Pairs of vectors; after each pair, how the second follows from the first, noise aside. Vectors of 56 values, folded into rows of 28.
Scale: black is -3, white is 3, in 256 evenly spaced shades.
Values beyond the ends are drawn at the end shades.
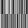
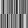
wrapped around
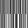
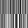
copied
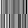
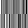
copied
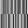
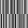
wrapped around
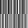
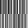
copied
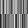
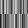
copied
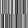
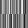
wrapped around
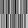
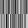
copied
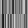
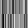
copied
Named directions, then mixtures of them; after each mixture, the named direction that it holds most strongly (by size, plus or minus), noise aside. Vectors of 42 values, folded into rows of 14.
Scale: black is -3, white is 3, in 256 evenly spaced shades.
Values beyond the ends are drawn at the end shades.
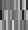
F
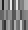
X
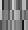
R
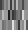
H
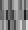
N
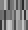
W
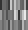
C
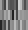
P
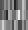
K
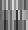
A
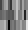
N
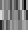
F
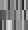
W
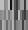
C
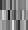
H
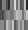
F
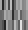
X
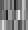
K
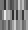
P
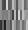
P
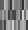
H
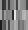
P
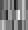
K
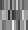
H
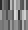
C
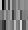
X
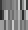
F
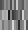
H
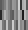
F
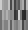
C
